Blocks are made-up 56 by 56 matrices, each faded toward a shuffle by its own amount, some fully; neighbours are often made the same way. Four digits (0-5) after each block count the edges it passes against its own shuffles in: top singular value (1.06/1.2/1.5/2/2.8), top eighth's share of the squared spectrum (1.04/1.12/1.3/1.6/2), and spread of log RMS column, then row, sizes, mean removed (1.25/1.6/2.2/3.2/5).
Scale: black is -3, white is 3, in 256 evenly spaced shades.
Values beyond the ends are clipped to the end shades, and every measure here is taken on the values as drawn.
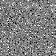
2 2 1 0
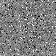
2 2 0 0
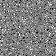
0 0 0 0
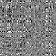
4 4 3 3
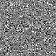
3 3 1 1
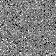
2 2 0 0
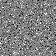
0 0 0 0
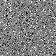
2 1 0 0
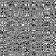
4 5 3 3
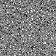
3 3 1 1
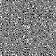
3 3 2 2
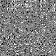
3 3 2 1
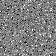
0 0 0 0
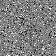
2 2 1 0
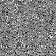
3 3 1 1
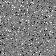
1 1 0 0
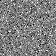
0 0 0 0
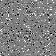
3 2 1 1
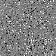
3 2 1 0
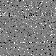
3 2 0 1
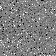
0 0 0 0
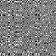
4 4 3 3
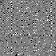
4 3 2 2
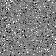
2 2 1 0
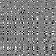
5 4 3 3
